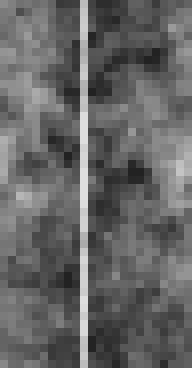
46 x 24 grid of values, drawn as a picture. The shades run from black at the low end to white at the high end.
Column 11 differs from the columns beside it. Overall the values sit about 40% of the way up the scale. Streaks run downward.
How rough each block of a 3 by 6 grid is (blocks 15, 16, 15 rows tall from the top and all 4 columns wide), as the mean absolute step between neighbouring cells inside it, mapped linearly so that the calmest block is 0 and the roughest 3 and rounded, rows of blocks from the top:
0 0 3 0 0 0 / 0 0 3 0 0 0 / 0 0 3 0 0 0
